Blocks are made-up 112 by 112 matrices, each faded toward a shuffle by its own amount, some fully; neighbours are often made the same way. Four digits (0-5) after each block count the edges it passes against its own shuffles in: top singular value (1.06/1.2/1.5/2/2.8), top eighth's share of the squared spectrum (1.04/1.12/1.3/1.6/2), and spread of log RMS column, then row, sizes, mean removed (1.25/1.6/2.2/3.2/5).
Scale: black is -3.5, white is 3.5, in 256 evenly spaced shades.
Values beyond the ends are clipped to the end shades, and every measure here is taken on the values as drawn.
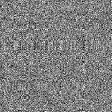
4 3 2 2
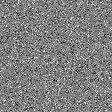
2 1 0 0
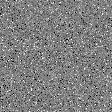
2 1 0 0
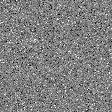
1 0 0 0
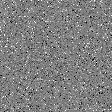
2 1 0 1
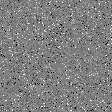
3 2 0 1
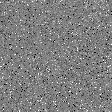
0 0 0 0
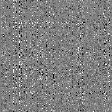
2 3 4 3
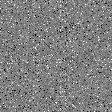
0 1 1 0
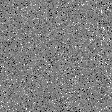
1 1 1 0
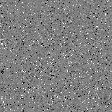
3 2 1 1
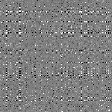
5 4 3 3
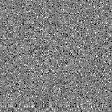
4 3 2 1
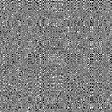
5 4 3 3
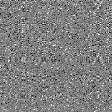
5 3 2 2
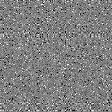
4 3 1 2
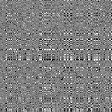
5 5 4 4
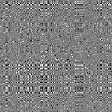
5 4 3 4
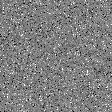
1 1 0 0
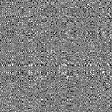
5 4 3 3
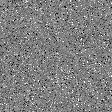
1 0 0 0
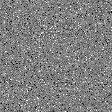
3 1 0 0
